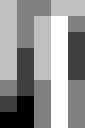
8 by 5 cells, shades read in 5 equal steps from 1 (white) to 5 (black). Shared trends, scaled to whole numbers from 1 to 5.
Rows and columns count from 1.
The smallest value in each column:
2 3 2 1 2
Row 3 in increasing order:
1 2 2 3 4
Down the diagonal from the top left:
2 3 2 1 4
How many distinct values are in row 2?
3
